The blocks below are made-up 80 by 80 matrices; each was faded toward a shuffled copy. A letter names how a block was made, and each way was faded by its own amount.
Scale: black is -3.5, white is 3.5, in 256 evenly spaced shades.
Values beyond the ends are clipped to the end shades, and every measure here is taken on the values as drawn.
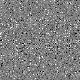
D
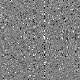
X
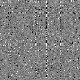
X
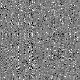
X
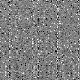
X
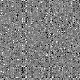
X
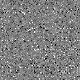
D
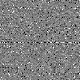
D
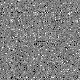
D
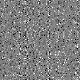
X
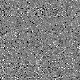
D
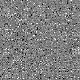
D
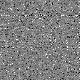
D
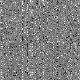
X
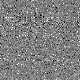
D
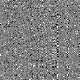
X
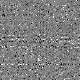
D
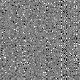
X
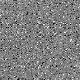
D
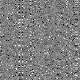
X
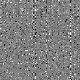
X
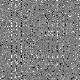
X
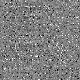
D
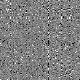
X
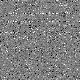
D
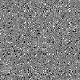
X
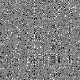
X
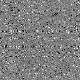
D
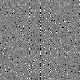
X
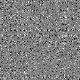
D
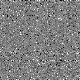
D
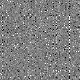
X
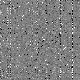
X
